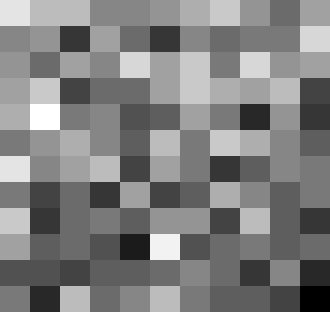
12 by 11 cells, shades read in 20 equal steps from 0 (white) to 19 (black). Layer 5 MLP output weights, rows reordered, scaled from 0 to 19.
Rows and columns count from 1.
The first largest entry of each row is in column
10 3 2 3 9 5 8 4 2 5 11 11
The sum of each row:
74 108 77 90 106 91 100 120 114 118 135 123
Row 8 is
10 14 11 15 7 14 12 6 9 12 10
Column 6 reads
8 15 7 7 12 5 7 14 8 1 11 5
